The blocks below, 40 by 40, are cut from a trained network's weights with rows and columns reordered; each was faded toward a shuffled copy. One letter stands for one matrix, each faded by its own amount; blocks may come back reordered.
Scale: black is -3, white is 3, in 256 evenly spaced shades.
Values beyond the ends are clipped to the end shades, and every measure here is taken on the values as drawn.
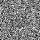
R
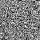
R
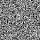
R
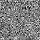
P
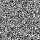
R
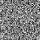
P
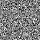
P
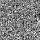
P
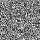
P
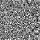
P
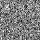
R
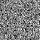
P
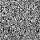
R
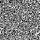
P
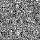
P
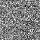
P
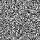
P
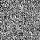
P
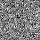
R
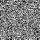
R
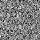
R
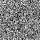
R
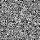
R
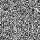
P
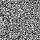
P
